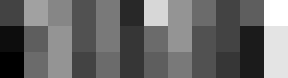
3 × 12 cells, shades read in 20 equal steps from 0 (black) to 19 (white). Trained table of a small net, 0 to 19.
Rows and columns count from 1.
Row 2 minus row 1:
-4 -5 1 0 0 1 -8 0 -2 0 -5 -2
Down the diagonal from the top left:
5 7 11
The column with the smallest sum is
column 1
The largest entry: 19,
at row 1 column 12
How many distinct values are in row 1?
11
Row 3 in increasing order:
0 2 4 4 5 6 7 8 8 9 11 17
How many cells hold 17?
2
